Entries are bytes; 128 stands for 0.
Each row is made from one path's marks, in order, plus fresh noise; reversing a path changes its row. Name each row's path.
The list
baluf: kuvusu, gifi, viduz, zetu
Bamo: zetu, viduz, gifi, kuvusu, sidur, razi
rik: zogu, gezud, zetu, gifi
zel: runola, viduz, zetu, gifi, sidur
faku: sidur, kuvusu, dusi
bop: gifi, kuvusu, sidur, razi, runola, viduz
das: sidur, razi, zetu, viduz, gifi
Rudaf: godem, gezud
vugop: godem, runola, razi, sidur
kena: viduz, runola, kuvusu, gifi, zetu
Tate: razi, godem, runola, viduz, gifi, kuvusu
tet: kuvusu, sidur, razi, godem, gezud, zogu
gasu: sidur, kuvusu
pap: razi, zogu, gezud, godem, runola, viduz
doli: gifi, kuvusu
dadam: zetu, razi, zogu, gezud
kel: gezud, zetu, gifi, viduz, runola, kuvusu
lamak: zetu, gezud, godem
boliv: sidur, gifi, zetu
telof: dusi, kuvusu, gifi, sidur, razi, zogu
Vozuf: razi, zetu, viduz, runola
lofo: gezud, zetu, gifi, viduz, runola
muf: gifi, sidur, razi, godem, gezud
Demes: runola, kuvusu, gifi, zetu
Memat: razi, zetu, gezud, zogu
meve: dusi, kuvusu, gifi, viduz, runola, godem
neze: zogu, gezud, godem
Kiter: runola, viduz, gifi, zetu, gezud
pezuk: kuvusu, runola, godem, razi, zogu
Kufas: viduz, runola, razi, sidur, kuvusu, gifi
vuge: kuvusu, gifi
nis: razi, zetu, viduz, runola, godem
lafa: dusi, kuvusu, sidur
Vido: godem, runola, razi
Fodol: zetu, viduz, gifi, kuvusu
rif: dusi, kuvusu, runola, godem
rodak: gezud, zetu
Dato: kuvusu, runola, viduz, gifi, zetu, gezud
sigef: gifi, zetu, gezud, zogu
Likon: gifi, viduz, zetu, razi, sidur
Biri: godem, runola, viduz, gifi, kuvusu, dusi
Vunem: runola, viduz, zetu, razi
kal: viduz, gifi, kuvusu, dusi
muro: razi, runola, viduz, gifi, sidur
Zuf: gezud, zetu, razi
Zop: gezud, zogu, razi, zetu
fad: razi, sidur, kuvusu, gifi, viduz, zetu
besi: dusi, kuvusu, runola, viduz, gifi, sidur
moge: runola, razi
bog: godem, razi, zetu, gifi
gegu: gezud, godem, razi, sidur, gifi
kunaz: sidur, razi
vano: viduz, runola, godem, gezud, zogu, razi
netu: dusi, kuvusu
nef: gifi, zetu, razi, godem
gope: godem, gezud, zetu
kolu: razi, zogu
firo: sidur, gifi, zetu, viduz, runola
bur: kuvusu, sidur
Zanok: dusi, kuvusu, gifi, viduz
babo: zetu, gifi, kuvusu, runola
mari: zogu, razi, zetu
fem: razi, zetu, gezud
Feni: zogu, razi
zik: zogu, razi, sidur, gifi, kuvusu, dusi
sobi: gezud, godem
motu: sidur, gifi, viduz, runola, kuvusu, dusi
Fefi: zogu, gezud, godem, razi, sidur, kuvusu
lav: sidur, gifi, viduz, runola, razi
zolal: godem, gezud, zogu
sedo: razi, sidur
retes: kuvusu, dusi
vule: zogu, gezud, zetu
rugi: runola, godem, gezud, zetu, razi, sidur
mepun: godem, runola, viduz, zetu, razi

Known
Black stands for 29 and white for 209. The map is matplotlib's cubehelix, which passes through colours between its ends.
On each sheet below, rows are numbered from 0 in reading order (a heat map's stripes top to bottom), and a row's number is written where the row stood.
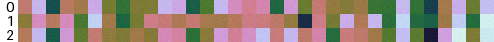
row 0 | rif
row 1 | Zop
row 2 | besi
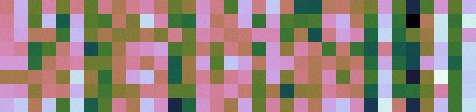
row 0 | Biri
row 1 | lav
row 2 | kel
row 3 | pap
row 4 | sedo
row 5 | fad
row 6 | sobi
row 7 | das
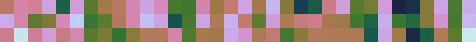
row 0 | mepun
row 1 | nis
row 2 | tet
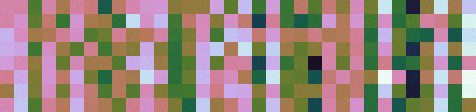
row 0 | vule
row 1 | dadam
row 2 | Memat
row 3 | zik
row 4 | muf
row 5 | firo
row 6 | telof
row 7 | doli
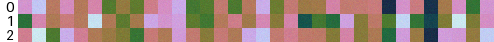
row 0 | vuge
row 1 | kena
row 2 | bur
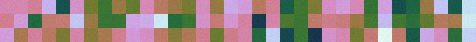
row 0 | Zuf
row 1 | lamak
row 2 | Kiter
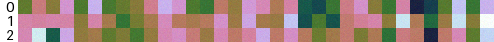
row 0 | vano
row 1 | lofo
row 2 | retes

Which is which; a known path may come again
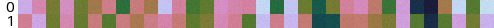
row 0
Feni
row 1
Biri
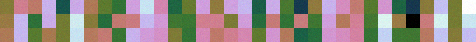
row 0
Bamo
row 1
boliv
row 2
Fodol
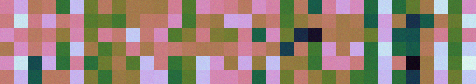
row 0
kel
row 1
tet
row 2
Rudaf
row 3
rodak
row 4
motu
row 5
rif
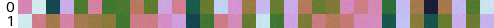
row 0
faku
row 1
rik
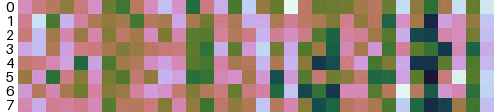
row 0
Vozuf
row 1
bur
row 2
vugop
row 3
sigef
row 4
mepun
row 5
Zanok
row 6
Kiter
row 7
zolal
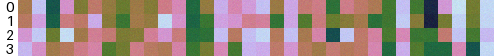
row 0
lafa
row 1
meve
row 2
Likon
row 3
Memat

